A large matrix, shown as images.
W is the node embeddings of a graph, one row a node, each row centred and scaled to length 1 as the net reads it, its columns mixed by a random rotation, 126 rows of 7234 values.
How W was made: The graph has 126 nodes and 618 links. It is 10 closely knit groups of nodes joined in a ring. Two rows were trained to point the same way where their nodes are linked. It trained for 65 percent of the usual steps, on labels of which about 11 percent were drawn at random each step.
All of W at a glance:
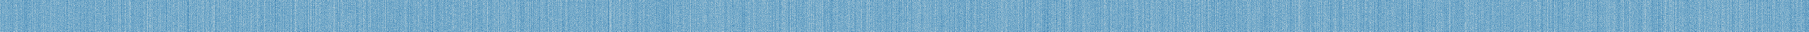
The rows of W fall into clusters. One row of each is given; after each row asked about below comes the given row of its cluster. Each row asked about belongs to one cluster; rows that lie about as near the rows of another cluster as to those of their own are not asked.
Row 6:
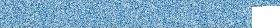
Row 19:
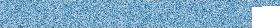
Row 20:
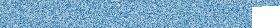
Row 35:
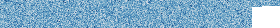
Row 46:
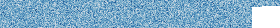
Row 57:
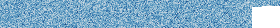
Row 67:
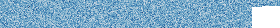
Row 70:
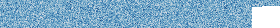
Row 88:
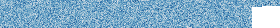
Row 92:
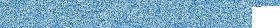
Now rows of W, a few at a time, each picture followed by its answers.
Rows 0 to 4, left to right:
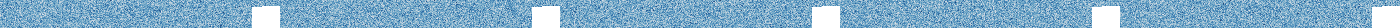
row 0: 70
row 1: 19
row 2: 70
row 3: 46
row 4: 70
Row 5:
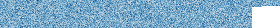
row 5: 19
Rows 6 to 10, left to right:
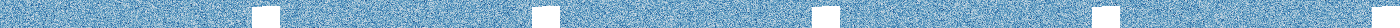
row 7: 57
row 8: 35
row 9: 92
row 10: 92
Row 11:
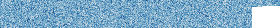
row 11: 6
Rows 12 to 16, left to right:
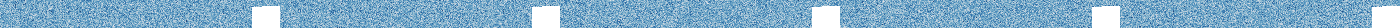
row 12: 20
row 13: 20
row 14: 35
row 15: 19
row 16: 6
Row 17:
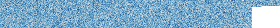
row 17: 92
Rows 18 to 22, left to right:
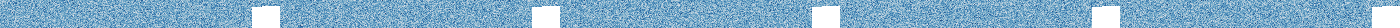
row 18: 67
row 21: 70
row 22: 70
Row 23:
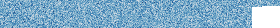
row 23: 6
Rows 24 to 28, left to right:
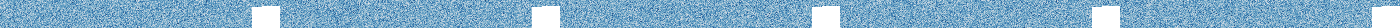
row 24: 88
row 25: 92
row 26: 70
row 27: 88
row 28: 35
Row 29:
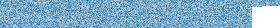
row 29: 20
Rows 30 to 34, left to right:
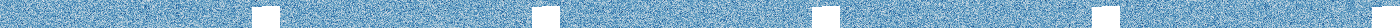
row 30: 19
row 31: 6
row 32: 20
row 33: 92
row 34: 19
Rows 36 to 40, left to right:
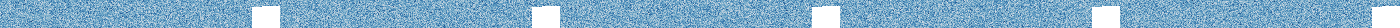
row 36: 20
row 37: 67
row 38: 70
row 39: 46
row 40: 67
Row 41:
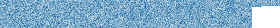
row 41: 19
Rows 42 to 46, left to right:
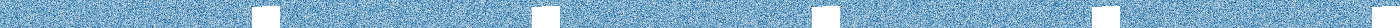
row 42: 6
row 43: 88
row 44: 6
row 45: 67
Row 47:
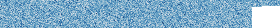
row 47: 35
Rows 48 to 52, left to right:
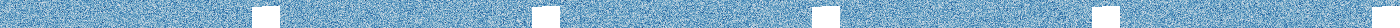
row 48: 20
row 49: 6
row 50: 20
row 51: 46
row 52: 70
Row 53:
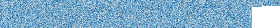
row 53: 88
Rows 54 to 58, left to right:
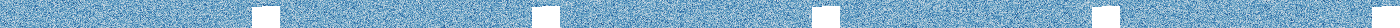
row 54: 67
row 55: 67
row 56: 88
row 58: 19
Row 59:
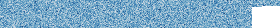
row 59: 67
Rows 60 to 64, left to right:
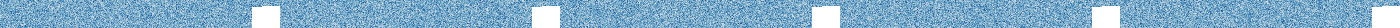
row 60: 19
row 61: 46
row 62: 92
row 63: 46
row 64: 35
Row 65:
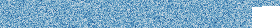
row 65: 57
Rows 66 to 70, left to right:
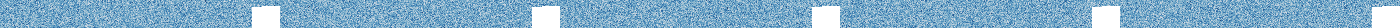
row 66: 92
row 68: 35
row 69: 57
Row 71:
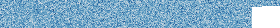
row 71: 92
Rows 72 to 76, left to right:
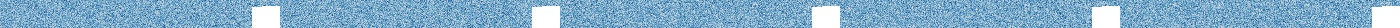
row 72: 67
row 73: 57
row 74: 6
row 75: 46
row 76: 46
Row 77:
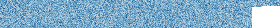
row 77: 35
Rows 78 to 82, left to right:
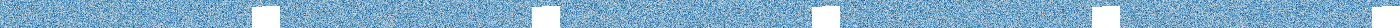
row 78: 6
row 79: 35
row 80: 67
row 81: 20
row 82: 19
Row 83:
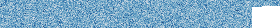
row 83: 35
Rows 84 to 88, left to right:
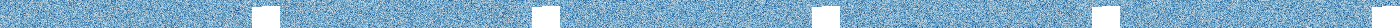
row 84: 35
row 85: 57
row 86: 88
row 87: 57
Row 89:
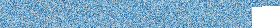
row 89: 67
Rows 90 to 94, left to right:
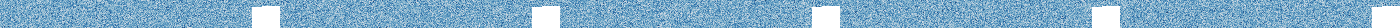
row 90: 88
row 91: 19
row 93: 46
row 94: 88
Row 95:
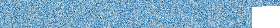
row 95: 6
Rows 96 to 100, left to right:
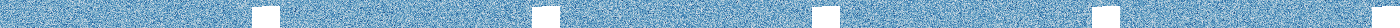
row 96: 57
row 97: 70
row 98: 20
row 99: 6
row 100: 92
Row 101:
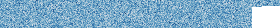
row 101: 92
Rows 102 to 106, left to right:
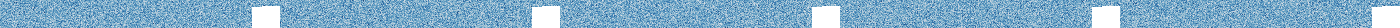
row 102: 67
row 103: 70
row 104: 6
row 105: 57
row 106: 67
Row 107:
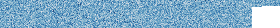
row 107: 92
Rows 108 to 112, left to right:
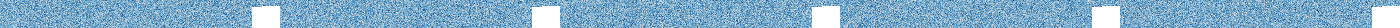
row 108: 67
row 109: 46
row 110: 88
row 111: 19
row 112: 6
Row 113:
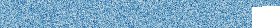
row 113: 6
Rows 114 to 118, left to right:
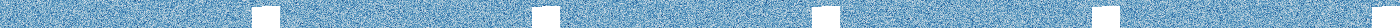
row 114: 88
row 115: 67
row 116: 88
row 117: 57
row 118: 70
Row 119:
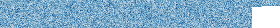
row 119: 19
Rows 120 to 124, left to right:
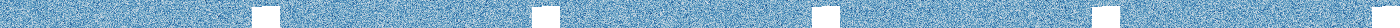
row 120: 92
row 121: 88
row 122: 35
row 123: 70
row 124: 67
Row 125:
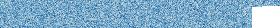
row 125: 6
